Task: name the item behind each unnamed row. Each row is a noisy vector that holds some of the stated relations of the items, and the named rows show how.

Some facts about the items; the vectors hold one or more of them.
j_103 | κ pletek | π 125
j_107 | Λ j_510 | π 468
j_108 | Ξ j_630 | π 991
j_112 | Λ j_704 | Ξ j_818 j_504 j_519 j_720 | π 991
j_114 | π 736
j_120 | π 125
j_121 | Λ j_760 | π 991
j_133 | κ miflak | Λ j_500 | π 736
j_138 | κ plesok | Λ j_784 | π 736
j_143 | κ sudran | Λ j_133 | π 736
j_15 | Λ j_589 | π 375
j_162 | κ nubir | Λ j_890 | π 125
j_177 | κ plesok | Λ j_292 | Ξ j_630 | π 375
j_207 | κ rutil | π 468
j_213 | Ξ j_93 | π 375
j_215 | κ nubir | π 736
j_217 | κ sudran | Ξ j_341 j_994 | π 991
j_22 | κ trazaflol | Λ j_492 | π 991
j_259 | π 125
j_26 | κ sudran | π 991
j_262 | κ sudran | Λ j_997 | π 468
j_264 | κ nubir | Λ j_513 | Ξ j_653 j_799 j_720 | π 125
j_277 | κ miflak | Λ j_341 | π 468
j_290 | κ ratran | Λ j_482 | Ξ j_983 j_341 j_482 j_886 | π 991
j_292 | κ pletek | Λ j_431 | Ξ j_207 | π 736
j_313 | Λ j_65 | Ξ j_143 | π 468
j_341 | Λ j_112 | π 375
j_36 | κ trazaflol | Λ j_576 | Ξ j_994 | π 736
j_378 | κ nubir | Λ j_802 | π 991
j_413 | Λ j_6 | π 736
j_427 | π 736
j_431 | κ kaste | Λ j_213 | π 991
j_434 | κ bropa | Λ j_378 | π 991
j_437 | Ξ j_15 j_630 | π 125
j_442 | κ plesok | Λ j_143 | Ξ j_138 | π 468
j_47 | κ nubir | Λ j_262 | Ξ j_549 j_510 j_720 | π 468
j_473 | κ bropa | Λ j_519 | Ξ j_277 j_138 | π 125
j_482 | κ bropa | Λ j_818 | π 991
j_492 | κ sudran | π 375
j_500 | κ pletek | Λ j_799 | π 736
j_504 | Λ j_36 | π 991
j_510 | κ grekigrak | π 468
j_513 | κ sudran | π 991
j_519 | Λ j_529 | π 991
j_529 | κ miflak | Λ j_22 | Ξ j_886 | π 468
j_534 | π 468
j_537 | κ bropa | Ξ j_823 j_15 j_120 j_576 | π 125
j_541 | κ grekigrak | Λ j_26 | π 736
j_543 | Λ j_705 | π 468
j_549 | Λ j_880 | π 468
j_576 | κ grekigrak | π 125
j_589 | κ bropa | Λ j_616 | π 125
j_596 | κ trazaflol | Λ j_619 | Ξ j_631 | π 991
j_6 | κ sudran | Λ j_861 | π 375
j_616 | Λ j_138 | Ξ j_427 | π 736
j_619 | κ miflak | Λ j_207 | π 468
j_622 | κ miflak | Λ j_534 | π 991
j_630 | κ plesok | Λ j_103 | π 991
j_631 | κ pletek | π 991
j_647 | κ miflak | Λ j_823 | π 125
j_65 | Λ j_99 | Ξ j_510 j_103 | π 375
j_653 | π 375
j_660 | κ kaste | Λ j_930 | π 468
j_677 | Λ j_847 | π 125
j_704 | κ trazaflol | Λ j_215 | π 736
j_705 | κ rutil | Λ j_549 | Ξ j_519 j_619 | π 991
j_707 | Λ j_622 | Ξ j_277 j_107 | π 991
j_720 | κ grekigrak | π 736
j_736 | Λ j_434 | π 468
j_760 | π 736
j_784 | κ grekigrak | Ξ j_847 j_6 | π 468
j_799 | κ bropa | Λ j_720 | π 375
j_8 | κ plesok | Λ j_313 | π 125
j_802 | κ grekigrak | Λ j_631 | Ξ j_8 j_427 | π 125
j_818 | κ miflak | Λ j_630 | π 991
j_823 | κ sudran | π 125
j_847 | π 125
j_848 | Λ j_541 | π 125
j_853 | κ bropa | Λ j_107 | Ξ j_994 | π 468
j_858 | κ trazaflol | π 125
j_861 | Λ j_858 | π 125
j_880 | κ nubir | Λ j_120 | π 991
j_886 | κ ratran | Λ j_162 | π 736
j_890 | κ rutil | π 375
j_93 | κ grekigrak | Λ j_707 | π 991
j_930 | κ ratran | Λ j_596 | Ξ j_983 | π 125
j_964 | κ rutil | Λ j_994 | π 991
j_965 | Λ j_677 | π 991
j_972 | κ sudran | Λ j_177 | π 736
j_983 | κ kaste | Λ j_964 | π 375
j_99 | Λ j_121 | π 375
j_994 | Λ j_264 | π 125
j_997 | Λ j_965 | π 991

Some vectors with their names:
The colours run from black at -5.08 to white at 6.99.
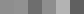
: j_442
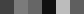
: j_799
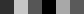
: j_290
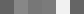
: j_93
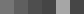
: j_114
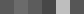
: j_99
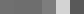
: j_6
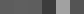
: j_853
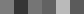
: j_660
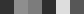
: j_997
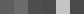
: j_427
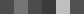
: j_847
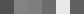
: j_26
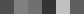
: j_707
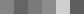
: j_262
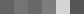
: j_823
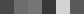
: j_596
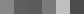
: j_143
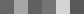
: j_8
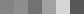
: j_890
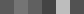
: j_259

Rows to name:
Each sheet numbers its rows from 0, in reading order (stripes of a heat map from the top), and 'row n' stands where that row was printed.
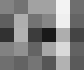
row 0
j_510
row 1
j_964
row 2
j_886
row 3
j_207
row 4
j_313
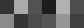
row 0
j_930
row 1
j_36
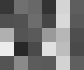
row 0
j_22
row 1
j_431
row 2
j_541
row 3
j_215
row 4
j_513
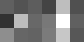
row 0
j_858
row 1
j_630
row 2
j_720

